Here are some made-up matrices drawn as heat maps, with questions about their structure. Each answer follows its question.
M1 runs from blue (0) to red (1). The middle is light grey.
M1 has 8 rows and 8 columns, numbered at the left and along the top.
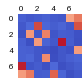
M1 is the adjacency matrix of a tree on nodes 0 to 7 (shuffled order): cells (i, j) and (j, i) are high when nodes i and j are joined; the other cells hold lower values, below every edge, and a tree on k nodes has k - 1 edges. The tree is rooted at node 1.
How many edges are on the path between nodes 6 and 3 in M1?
5
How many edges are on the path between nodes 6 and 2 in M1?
4
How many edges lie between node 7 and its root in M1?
1
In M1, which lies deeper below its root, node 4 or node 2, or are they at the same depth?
node 4
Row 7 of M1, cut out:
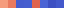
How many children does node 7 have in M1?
2
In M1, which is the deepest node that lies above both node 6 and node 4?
7
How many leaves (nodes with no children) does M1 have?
3
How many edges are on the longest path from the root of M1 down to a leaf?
3
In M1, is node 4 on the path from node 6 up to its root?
no
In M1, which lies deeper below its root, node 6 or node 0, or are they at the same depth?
node 6
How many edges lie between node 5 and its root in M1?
3
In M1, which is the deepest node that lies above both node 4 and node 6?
7
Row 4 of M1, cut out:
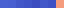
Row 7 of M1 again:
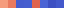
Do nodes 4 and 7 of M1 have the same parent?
no
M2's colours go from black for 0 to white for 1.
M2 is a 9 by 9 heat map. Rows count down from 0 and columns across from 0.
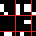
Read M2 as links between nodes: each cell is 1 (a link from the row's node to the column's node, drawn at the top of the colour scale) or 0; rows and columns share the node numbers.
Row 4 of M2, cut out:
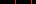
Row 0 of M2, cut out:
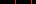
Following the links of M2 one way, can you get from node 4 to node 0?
no
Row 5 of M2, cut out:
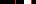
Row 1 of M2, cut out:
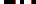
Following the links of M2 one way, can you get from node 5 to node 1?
no
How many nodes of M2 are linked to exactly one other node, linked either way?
0
